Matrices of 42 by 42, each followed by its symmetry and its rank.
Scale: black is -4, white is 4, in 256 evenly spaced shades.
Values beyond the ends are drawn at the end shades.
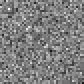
symmetric, full rank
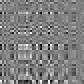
neither, rank two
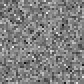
symmetric, full rank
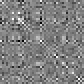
symmetric, rank five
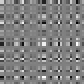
symmetric, rank one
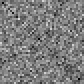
symmetric, full rank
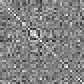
symmetric, rank five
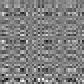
neither, rank two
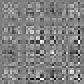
symmetric, rank three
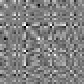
symmetric, rank three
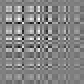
symmetric, rank one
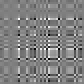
symmetric, rank one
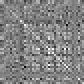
symmetric, rank five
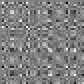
symmetric, rank three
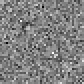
symmetric, full rank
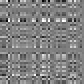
neither, rank two
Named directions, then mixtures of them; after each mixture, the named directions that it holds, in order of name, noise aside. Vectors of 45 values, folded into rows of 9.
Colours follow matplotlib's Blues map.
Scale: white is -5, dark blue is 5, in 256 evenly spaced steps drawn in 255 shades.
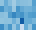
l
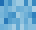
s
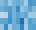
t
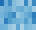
s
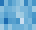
l, s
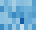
l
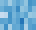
t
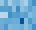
l, t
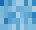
s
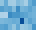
l, t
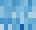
l, t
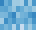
l, s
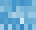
l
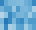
s, t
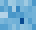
l, t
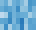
t
